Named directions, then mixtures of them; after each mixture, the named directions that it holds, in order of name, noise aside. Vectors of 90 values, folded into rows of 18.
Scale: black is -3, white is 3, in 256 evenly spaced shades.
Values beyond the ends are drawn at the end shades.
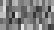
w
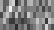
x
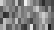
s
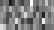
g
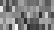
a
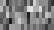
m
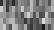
a, g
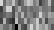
a, s, x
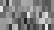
a, s, x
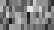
m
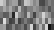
s, w, x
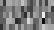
g, m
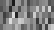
w, x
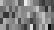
s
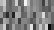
s, w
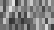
x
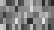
g, m, s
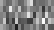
g, s, x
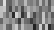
a, s, w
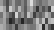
g, w, x
